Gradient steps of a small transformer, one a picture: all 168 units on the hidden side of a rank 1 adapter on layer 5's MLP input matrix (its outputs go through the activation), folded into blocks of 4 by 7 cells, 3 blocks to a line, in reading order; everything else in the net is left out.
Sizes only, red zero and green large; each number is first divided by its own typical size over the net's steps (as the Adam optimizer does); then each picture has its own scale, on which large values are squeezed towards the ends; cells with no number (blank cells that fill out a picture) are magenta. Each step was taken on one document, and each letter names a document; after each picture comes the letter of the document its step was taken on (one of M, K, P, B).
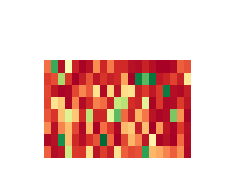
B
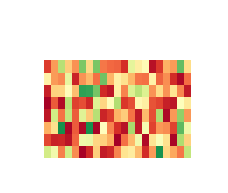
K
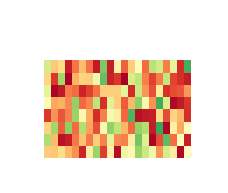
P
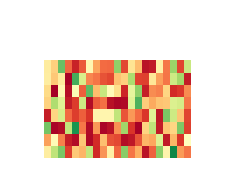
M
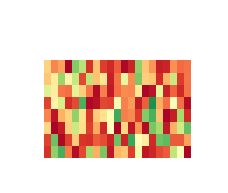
M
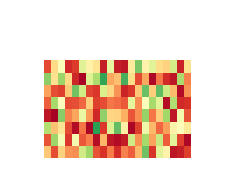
M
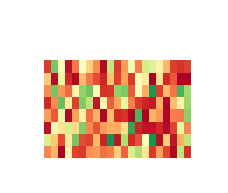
K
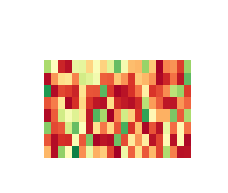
M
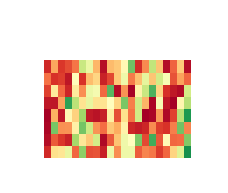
K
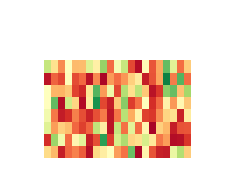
P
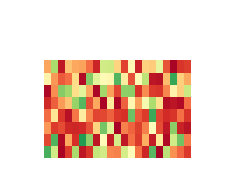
P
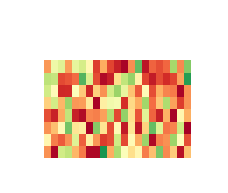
K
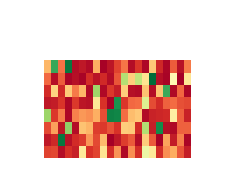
B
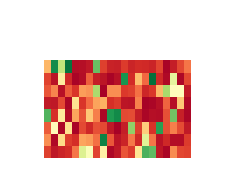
B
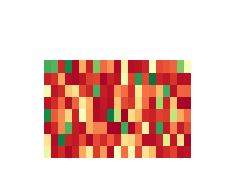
B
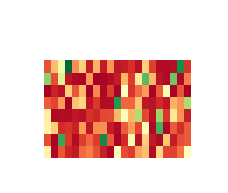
B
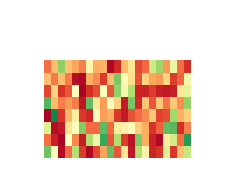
K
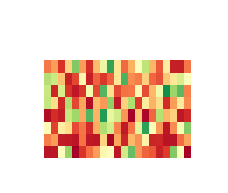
M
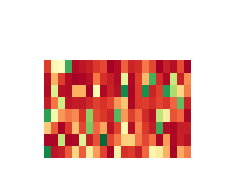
B
